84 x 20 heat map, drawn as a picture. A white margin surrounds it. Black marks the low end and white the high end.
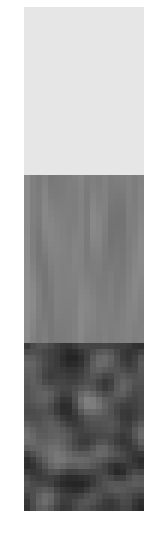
It is made of 3 by 1 panels. Panel 1,1: very high, flat. Panel 2,1: middling, streaked downward, faint in contrast. Panel 3,1: low, blotchy.
